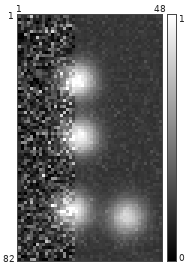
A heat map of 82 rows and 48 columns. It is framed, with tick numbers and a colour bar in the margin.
On average the colour sits 30% of the way up the scale. Four bumps rise from the field. The right part is calmer, past a seam about 40% of the way across. There is no overall slope.
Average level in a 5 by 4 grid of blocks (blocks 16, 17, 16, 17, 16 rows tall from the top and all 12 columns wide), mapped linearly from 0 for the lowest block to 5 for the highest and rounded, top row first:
0 1 0 0 | 0 5 1 0 | 0 5 1 0 | 0 3 1 1 | 0 2 2 2
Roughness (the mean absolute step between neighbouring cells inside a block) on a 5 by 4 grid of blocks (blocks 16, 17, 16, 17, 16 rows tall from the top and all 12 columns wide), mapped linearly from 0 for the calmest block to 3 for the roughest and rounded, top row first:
3 2 0 0 | 3 2 0 0 | 3 2 0 0 | 3 2 0 0 | 3 2 0 0
